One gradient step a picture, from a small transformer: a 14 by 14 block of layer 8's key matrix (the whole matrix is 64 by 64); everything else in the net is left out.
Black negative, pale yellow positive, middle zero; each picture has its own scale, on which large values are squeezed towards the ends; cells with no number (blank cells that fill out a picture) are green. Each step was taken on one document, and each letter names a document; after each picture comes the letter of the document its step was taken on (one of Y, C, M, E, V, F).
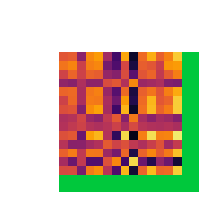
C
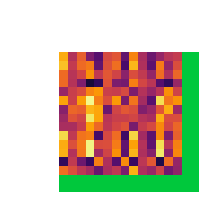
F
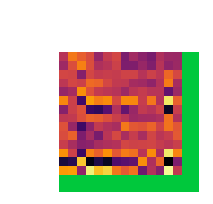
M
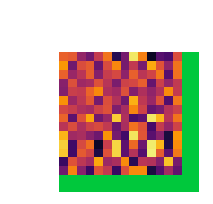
F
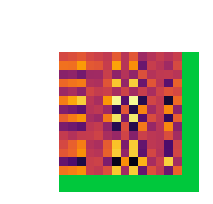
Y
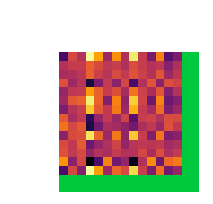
M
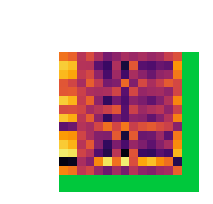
C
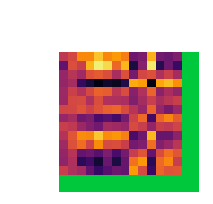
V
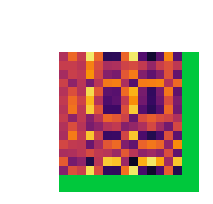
M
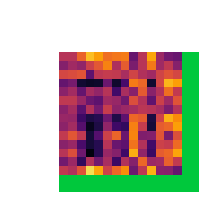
V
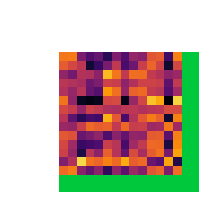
Y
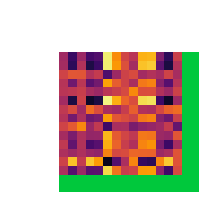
Y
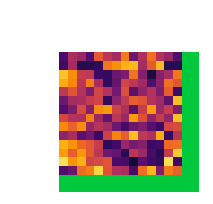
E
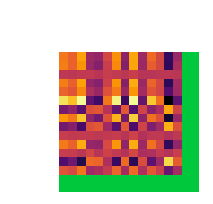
Y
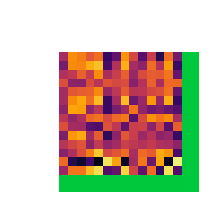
M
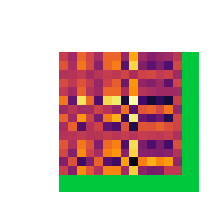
Y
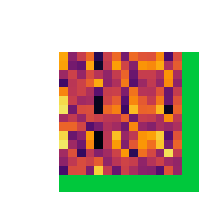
F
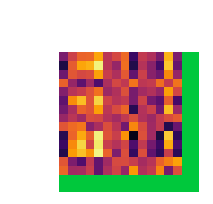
F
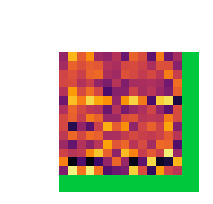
M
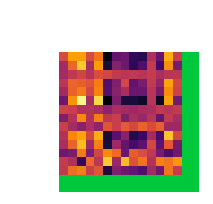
Y
